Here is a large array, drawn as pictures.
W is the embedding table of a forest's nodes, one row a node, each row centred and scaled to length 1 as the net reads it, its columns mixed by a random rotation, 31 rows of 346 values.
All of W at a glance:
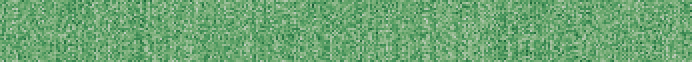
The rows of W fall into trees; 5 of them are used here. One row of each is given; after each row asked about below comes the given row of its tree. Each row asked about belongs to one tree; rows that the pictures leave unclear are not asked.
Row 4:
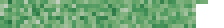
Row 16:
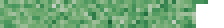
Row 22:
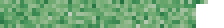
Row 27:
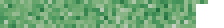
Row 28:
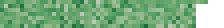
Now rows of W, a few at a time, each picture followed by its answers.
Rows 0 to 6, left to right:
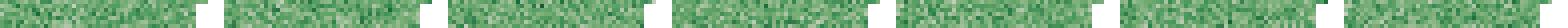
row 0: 4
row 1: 16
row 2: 22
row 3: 22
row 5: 16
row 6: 4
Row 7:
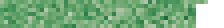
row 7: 27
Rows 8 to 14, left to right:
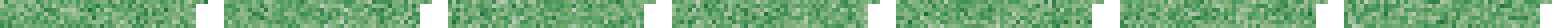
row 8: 16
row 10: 4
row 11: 4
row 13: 27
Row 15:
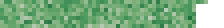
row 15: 27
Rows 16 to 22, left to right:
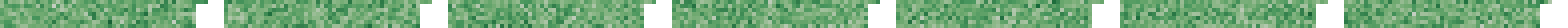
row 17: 28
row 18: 28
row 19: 28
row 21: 27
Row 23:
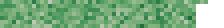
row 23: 27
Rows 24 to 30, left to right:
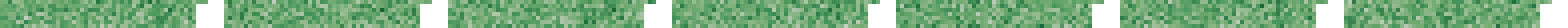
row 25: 27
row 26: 16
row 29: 27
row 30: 4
